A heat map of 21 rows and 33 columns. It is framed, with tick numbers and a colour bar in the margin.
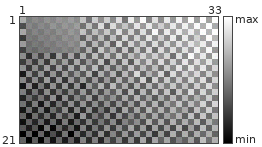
Slope: up to the top right. Odd rows or columns: none. Odd patch: calmer, in the top left. Ninth with the highest average: top right.
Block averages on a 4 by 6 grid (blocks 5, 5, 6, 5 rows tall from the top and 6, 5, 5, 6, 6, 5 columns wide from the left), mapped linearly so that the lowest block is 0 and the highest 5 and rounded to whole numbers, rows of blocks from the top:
233445 / 123344 / 112234 / 011223
